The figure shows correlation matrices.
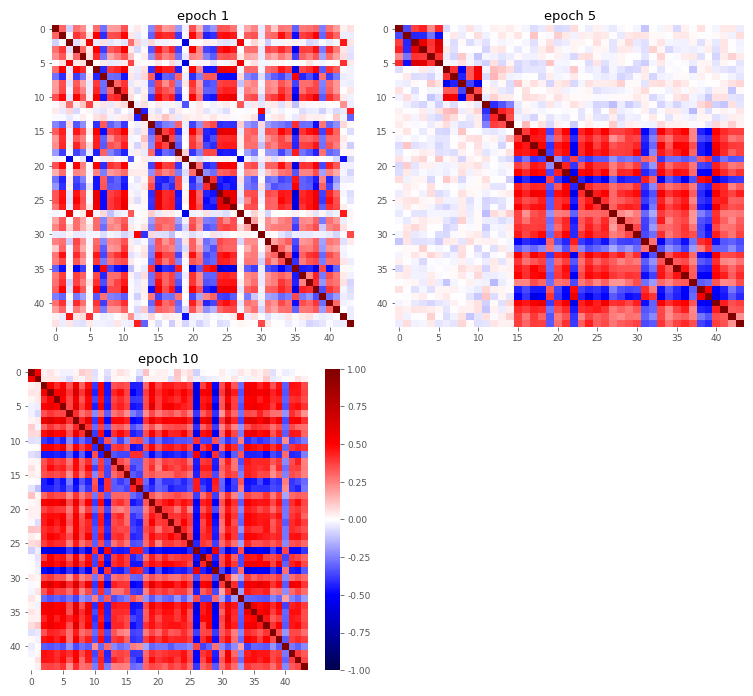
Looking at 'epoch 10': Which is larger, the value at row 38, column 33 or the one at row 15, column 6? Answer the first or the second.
the second
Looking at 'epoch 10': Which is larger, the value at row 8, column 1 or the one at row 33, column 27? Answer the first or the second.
the first
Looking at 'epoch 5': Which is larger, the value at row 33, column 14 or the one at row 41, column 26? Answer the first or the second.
the second
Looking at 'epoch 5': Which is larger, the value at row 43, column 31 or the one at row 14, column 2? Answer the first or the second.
the second
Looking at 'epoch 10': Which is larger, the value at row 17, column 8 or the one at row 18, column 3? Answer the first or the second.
the second
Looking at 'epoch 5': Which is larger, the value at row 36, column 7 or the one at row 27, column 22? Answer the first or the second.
the first
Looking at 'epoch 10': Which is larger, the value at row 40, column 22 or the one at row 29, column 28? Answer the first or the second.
the first
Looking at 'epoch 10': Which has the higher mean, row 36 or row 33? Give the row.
36
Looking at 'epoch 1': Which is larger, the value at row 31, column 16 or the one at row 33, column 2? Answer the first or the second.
the first
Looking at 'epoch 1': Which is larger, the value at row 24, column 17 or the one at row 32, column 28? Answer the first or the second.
the first
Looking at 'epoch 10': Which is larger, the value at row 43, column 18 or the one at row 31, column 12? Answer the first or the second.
the first
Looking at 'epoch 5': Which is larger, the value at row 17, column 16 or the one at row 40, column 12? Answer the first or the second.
the first
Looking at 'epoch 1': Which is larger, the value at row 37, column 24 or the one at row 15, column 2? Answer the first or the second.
the first
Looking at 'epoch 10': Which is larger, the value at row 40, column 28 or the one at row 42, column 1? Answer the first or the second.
the second
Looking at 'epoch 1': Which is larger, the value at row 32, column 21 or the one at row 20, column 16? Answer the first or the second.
the second
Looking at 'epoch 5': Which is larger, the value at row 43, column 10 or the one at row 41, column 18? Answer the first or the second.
the second
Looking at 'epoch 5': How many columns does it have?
44
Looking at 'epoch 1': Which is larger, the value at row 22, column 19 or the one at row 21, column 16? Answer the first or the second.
the second
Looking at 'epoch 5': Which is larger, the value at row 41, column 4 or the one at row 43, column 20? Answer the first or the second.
the second
